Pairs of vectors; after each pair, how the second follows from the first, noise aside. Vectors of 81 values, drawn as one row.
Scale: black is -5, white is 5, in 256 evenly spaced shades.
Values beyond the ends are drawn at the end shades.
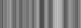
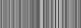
sign-scrambled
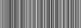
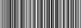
scaled up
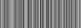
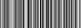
scaled up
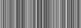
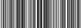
scaled up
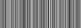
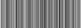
shuffled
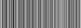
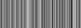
shuffled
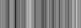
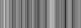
reversed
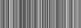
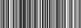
scaled up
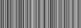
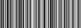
scaled up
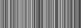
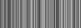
sign-scrambled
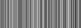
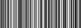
scaled up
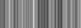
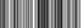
scaled up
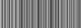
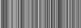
sign-scrambled
